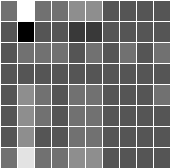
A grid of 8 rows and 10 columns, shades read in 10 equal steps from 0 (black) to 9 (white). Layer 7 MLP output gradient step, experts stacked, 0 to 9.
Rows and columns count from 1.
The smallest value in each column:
3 0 3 3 2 2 3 3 3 3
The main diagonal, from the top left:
4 0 4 3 4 4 3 3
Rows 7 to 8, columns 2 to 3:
5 3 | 8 4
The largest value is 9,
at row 1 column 2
